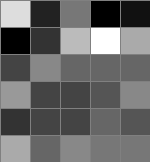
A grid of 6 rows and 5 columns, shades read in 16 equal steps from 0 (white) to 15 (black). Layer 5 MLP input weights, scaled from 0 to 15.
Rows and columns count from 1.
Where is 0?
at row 2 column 4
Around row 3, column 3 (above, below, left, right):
4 11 7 9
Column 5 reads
14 5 9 7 10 8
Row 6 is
5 9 7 8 8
